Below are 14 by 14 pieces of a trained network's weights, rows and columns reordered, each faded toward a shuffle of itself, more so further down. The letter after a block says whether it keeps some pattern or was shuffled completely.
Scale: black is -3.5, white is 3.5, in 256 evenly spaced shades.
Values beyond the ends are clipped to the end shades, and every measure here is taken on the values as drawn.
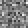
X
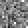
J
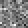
J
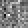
X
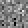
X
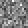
J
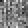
X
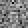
J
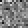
X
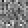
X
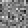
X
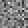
X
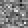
J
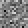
J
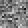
X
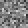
J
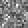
J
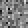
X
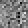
X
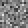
J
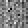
X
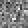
J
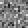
J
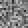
J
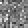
X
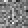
X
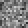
J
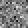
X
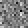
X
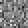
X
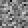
J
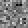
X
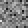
J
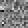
X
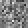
J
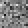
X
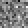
J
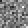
J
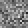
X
